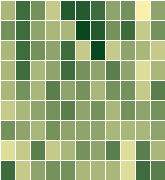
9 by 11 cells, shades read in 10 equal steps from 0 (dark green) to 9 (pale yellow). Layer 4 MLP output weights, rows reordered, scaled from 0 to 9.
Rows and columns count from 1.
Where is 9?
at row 1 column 10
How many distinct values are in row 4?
6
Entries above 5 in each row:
3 3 5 4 4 3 4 6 5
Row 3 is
6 2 4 5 2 7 0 7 5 6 7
